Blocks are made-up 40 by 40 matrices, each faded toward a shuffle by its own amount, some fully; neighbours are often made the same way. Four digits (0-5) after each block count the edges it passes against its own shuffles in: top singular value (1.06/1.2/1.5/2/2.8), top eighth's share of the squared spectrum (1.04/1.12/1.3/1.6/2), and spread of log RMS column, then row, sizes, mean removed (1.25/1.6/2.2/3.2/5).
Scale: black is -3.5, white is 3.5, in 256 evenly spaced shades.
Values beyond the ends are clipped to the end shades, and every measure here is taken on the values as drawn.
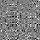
4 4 2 2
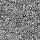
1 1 0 0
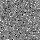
0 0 0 0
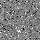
0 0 0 1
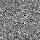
1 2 0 0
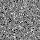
0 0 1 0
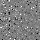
2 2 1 0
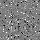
3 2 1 0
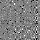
3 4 2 1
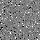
1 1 1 0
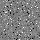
0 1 0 0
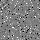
0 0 0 0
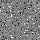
0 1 0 0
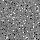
0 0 0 0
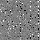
3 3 1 0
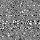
2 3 0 3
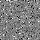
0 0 0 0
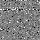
2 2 0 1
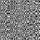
4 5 3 3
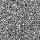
1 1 0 0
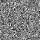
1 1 0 0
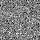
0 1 0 0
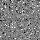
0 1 1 0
